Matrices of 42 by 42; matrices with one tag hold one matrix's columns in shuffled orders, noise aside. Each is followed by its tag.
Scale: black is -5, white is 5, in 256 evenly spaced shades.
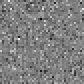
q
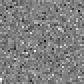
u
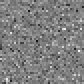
u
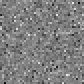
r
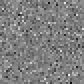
r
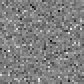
u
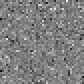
q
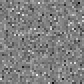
r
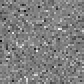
u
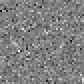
u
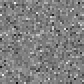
r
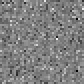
q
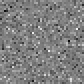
u
